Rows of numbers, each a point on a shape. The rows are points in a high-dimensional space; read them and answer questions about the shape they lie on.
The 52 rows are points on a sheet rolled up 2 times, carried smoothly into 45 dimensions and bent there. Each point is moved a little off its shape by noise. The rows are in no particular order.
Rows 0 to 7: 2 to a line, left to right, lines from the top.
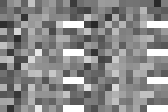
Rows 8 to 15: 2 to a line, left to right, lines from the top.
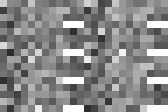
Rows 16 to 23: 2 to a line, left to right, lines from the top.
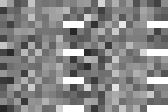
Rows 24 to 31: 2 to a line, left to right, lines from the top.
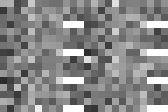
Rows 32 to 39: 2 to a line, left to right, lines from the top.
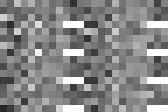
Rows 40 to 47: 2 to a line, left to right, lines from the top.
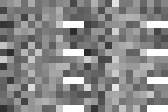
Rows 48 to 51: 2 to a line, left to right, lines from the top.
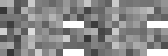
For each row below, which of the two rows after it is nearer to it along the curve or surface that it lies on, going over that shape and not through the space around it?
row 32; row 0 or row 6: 6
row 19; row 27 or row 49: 27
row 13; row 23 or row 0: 23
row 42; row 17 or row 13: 17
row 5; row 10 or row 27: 10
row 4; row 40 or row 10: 10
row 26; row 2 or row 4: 2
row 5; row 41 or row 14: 14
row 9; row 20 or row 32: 32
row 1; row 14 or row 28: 28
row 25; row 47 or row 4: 47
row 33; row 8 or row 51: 8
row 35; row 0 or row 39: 39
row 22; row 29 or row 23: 23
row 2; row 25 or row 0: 0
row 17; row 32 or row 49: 32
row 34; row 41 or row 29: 29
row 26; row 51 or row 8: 8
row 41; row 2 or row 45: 2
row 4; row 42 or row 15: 42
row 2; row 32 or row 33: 32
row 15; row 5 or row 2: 2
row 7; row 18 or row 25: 18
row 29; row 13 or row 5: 5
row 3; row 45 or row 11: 11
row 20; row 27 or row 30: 27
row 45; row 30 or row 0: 30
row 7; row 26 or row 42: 42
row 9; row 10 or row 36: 10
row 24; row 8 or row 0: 8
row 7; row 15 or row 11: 11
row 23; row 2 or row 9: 2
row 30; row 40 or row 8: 8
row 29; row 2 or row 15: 2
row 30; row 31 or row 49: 49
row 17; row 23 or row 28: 23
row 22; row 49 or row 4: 49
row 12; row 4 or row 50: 50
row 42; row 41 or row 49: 41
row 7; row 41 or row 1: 1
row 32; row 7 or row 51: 7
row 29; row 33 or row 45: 45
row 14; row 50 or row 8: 50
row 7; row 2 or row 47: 47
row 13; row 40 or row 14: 14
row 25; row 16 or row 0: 0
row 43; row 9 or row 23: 23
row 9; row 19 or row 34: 34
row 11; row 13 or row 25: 13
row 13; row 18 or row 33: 18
